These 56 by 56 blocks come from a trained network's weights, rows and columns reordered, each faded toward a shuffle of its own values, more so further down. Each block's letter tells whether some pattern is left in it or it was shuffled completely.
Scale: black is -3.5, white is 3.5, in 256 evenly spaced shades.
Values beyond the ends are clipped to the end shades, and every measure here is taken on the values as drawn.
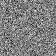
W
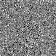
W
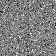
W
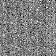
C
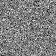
W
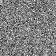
W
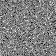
W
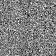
W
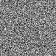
C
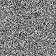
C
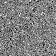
W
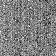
C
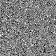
W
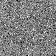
W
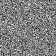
W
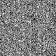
C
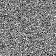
C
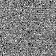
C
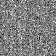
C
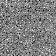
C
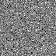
W
